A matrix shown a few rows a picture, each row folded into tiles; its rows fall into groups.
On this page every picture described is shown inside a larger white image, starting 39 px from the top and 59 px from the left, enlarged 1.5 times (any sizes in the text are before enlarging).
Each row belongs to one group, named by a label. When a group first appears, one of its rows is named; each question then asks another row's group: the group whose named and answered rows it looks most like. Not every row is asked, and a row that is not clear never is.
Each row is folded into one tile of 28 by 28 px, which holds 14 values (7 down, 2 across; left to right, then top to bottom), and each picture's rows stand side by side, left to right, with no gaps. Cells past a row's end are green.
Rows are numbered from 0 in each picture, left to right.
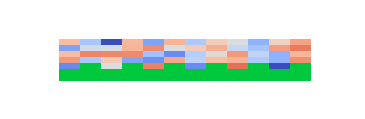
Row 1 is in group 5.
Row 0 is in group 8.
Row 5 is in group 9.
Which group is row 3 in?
9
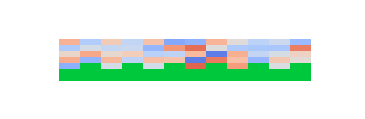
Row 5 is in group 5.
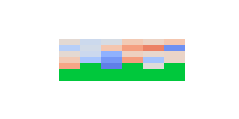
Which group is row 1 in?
9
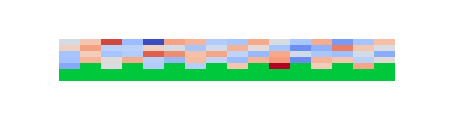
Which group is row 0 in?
9
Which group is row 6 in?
5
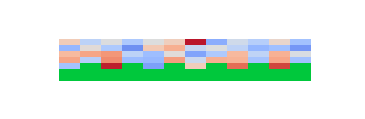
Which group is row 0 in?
8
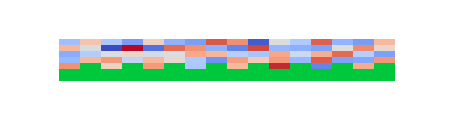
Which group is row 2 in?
5
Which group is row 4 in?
5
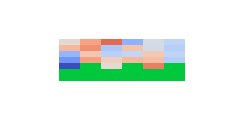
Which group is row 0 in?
9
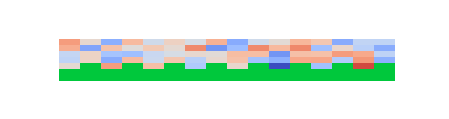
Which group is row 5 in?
9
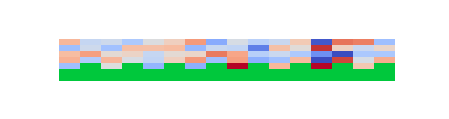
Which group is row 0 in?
8
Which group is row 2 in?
9
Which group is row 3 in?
8
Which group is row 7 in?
5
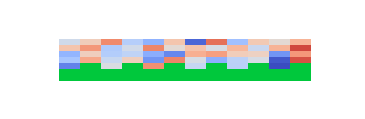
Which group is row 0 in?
9
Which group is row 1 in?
5
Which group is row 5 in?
9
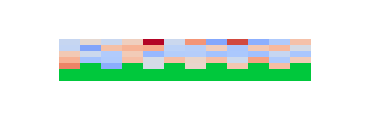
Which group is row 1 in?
9
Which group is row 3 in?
5
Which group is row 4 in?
5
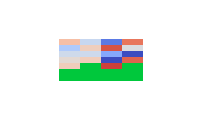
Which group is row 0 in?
5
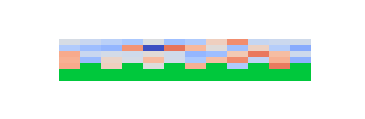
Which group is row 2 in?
5
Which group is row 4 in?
8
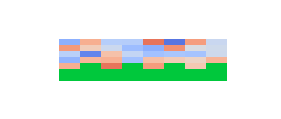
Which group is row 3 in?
5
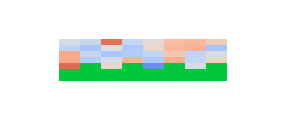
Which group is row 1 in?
5
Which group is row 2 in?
9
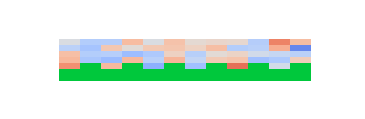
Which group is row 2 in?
9
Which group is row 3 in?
9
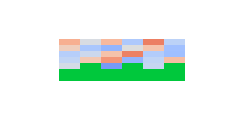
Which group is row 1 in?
8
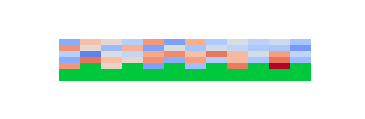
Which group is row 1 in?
5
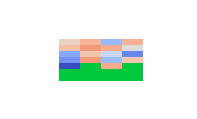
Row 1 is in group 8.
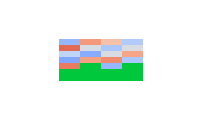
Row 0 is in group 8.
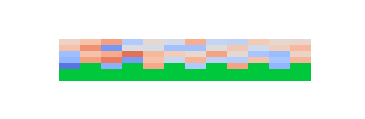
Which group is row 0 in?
9
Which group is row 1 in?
8
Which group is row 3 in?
8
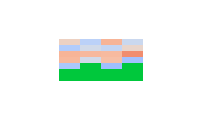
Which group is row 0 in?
8
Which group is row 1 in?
8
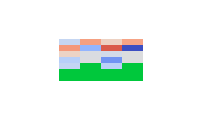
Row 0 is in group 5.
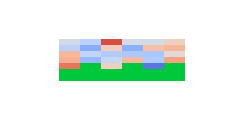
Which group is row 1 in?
5
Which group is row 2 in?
9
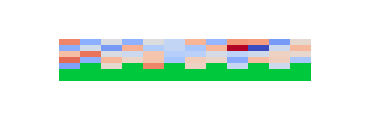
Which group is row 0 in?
8
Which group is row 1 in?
5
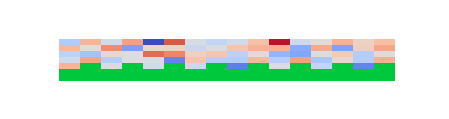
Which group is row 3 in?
8
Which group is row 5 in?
5
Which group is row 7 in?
9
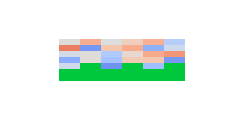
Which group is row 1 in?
9
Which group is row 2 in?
8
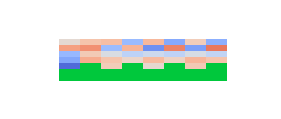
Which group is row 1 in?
5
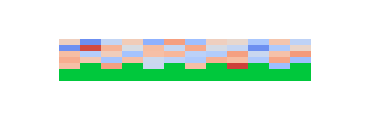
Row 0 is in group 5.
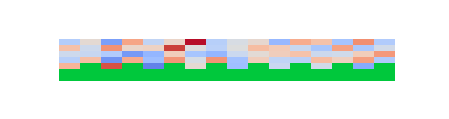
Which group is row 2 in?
9
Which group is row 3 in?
5
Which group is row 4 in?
9
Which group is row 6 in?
5
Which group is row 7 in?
8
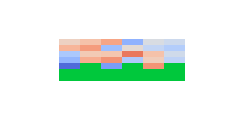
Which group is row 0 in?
9
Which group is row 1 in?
8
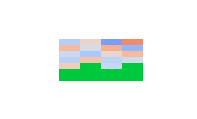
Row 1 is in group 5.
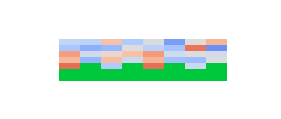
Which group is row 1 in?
8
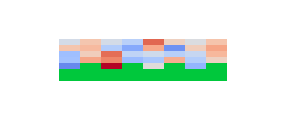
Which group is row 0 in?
9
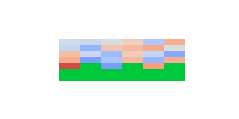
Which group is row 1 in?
9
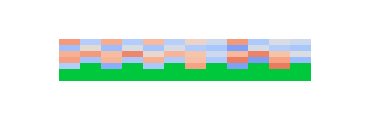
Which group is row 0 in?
8
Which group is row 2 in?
8
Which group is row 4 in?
8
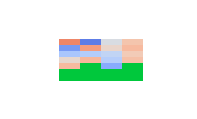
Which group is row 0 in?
5
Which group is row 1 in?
9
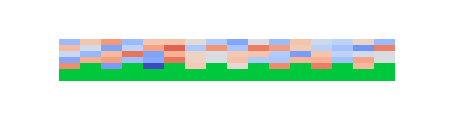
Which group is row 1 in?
8
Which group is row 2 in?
9
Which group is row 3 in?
5
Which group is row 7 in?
5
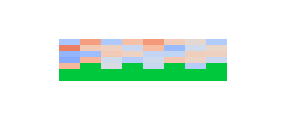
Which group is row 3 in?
8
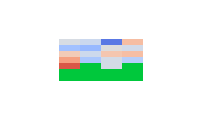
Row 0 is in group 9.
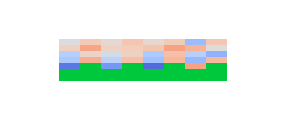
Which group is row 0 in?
9
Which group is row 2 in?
9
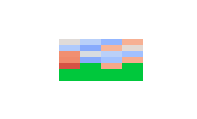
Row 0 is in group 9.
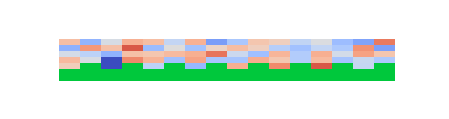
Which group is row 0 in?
5
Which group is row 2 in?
8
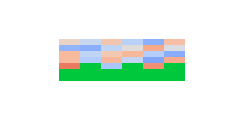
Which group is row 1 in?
8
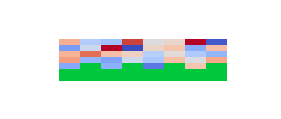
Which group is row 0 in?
8
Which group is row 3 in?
5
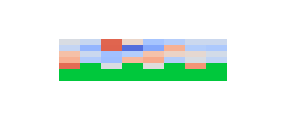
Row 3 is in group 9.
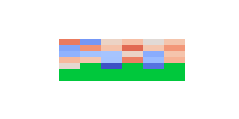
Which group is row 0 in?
5
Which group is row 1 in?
9
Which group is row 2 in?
9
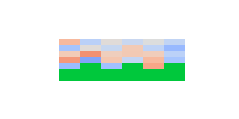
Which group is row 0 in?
8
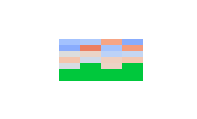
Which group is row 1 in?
5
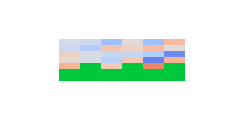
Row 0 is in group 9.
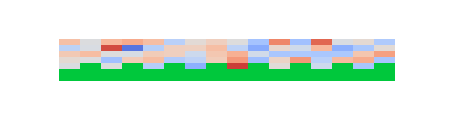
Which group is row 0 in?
8
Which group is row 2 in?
8
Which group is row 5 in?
5
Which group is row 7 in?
8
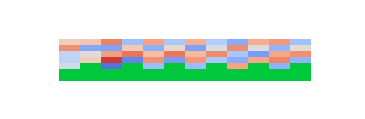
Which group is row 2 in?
8
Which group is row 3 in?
8
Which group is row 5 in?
8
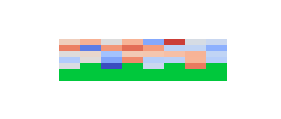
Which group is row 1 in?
9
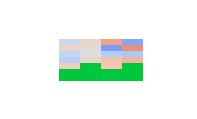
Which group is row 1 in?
5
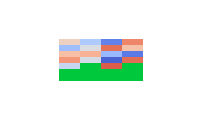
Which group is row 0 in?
8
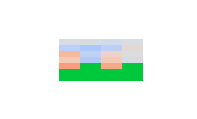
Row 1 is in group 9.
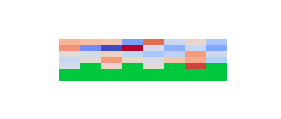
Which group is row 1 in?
5
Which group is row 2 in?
5
